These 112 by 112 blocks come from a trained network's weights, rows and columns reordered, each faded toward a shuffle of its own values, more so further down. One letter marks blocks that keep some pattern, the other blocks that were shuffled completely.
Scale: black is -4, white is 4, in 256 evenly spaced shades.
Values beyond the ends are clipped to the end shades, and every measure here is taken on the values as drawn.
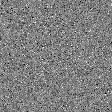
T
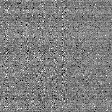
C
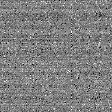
C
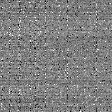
C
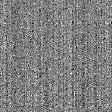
C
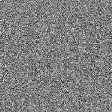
C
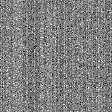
C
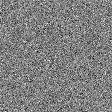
T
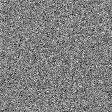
T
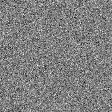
T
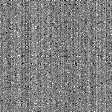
C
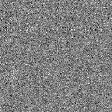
C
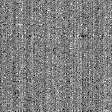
C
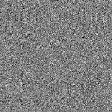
C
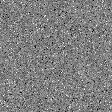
T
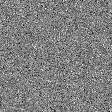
T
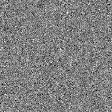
C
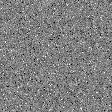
T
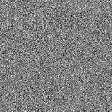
C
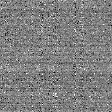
C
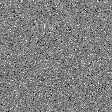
T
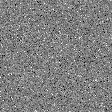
T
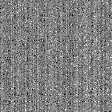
C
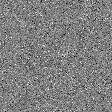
T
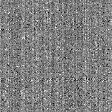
C
